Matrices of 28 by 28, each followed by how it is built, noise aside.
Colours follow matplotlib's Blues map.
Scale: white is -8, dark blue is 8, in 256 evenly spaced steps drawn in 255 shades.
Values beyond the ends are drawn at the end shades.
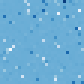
sparse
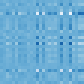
low rank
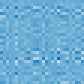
low rank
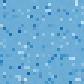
sparse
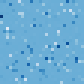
sparse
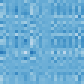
low rank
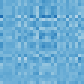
low rank
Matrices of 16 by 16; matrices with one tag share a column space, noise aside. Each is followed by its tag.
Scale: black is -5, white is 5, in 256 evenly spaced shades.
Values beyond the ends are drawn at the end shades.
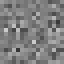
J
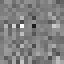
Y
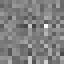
Y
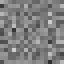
J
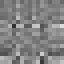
Y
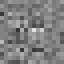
J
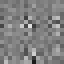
Y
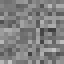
J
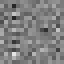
J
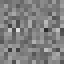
J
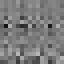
Y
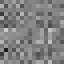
J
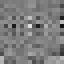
Y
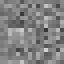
J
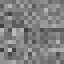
J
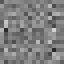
J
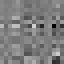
Y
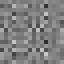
J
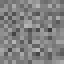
J
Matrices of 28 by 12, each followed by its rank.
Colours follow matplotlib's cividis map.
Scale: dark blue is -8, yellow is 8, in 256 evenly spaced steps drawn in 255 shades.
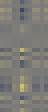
one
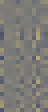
two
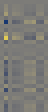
one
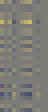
one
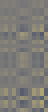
one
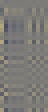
one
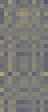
two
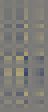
one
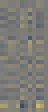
two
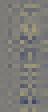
two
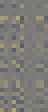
two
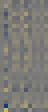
two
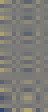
one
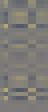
one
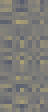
two
